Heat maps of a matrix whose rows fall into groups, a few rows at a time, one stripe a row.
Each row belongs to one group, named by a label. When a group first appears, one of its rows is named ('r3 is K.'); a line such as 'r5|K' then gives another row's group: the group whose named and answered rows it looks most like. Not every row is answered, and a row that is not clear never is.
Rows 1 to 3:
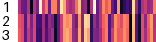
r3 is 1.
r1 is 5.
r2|1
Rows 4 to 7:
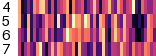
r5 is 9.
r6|9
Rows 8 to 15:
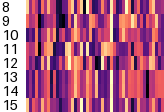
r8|5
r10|9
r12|5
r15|5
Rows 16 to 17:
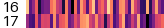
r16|9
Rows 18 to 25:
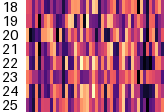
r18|1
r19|5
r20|5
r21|9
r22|9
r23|1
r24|9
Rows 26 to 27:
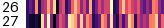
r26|9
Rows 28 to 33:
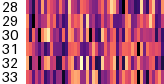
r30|5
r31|1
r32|5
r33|1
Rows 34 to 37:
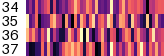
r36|5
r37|5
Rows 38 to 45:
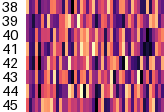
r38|9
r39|5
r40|9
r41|9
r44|5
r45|5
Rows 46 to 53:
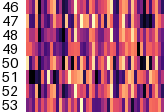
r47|9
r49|1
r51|5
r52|9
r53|5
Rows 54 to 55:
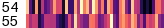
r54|9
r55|1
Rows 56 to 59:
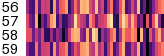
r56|9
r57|9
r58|1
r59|9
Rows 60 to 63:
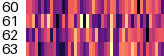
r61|5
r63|1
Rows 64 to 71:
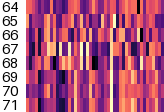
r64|1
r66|9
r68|5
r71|1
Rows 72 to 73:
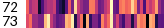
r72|1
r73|5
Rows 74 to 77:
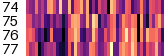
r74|5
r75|1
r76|1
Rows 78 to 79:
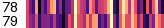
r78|9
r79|1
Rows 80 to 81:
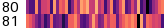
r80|9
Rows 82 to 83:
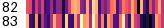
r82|1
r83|9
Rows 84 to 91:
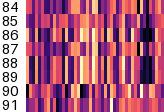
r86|9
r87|1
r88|9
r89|9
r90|1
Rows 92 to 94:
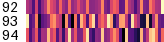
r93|9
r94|5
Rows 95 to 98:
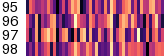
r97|9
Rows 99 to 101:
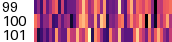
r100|1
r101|5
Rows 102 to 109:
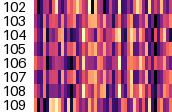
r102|5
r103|9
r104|9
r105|9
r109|5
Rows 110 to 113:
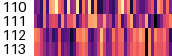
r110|5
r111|9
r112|1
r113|1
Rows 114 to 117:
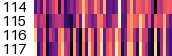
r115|1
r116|9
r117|9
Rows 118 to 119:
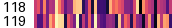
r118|5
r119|5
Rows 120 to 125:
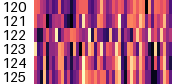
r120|1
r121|1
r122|5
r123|9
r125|9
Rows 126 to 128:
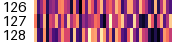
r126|9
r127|5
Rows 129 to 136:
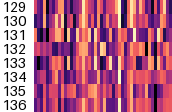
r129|9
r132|1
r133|5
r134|1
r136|1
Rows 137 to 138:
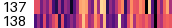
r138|1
